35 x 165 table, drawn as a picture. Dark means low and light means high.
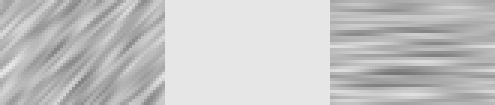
It is made of 1 by 3 panels. Panel 1,1: high, slanting up to the right. Panel 1,2: very high, flat. Panel 1,3: high, streaked across.
